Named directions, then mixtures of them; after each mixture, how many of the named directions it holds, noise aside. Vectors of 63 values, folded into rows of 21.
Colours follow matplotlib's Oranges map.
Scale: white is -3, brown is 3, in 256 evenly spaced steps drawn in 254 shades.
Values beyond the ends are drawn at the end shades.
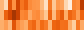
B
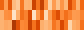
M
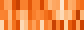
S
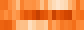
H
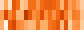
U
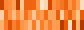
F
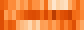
one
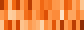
three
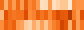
three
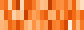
two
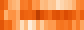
one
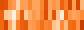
two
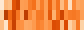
two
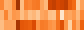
two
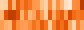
one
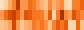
two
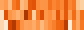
three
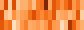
three
